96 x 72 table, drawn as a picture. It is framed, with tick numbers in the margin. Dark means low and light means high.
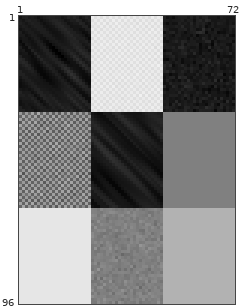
It is made of 3 by 3 panels. Panel 1,1: very low, slanting down to the right, faint in contrast. Panel 1,2: very high, checkered, faint in contrast. Panel 1,3: very low, fine-grained, faint in contrast. Panel 2,1: middling, checkered, strong in contrast. Panel 2,2: very low, slanting down to the right, faint in contrast. Panel 2,3: middling, flat. Panel 3,1: very high, flat. Panel 3,2: middling, fine-grained, faint in contrast. Panel 3,3: high, flat.
